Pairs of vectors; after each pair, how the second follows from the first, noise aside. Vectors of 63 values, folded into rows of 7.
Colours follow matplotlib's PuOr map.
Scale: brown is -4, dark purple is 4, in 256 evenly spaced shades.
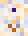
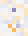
shrunk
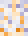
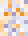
wrapped around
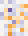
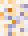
negated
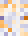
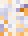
wrapped around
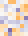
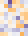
wrapped around
